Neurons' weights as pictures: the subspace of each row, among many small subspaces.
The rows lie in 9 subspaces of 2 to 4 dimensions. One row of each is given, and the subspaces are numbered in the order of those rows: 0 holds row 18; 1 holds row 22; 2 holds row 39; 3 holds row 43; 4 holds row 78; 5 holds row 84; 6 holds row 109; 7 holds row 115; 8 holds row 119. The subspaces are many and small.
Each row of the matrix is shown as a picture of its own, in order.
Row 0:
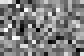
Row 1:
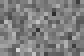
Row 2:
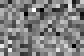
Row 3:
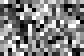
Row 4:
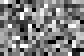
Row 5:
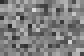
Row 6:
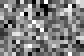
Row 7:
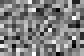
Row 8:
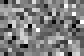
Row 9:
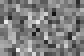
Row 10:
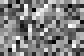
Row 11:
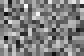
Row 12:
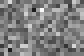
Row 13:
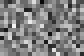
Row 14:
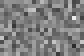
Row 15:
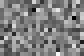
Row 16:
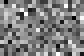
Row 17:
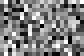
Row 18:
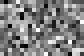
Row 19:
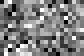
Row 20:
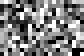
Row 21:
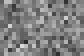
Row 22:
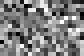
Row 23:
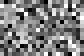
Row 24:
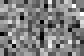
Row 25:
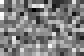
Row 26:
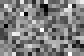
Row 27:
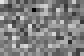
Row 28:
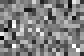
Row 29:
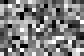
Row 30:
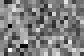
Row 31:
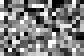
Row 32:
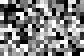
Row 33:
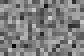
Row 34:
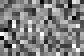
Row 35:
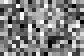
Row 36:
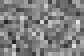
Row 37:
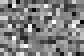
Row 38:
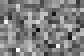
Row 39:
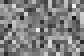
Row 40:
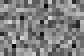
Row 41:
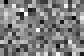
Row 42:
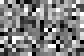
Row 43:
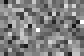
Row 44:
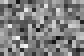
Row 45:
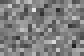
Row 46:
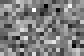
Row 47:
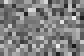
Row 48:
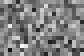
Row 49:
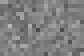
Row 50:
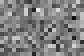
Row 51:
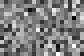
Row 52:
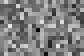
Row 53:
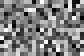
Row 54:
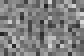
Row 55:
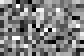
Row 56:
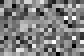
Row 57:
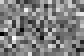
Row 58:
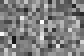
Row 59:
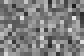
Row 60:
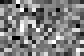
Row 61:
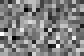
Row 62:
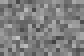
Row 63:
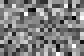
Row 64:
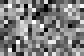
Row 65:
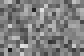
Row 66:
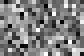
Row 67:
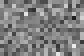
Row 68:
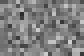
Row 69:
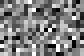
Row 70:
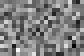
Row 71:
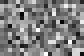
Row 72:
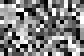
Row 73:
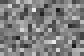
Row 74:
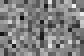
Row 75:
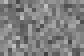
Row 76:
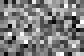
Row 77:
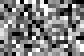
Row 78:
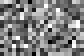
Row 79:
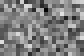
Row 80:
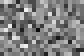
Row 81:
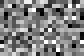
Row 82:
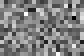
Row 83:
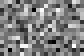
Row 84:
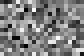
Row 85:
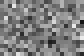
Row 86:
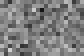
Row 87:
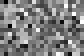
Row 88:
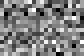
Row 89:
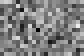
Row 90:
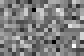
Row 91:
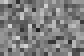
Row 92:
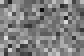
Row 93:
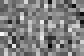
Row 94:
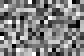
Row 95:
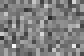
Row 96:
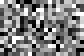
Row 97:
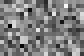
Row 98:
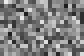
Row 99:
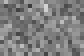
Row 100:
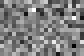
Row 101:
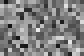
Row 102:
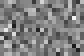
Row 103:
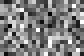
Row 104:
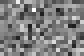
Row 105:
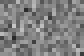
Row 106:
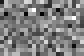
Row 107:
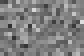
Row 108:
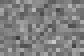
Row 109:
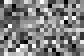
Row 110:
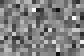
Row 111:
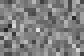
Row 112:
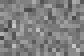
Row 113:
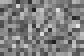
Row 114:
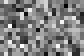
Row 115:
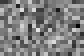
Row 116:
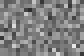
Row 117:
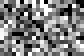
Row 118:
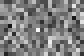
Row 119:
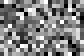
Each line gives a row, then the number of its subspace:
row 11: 1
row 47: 8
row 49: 3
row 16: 3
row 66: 6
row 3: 1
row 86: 6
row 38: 4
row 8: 3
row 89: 7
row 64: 1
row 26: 1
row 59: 2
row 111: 7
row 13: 5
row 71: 6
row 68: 6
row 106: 3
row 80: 5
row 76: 3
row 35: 7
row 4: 0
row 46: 1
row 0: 2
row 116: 5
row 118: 7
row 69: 4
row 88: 3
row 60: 7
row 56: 6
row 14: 2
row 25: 3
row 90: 8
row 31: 3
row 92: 6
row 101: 8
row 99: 1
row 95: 5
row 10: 1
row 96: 2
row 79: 1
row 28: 2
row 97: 1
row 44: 8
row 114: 1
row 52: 4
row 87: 3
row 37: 3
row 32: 3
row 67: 0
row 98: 5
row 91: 0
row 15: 7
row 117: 1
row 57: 2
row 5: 3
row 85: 3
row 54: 7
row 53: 4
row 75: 1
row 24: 2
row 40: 5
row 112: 2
